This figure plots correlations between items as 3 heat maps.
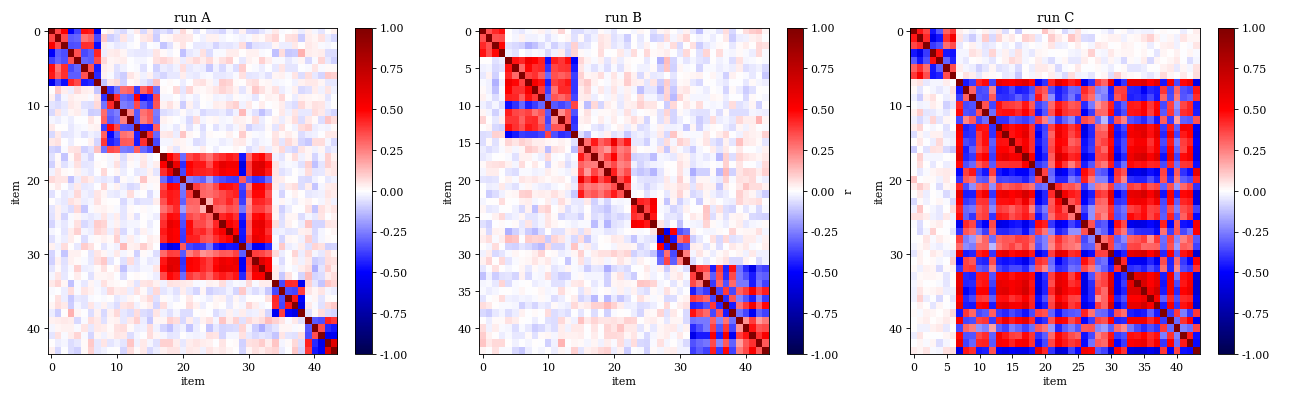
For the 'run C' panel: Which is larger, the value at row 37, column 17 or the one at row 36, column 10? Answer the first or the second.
the first
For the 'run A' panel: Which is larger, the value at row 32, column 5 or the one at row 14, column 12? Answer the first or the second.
the second
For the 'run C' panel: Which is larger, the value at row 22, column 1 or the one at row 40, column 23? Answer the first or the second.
the first
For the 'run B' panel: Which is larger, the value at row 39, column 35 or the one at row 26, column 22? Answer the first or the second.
the first
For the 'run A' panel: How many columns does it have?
44
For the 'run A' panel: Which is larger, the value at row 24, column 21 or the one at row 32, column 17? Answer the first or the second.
the second
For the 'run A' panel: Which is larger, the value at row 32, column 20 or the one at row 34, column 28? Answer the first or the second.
the second
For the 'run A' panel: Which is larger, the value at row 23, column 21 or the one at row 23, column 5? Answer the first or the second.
the first
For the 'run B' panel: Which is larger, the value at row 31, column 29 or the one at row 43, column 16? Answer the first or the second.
the second
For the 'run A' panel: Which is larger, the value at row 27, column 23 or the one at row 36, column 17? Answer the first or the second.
the first
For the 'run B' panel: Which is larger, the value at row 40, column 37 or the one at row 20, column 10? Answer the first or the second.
the first
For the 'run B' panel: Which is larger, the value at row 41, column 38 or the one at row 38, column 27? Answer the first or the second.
the second
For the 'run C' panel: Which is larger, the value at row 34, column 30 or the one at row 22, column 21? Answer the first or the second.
the first
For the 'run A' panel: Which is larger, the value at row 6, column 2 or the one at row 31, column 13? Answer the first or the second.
the first
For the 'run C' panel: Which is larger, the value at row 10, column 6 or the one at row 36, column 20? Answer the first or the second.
the first
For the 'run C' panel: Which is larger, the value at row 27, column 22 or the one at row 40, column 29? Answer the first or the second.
the second
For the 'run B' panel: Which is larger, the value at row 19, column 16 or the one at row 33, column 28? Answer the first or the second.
the first
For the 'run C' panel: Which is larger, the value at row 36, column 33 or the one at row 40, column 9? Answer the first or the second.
the first
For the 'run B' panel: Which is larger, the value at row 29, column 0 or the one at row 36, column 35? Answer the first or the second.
the first
